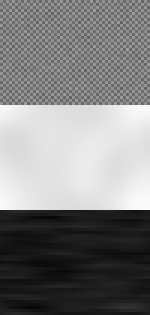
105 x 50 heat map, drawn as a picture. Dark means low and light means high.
The table splits into 3 rows of 1 panel. Panel 1,1: middling, checkered. Panel 2,1: very high, smooth, faint in contrast. Panel 3,1: very low, streaked across, faint in contrast.
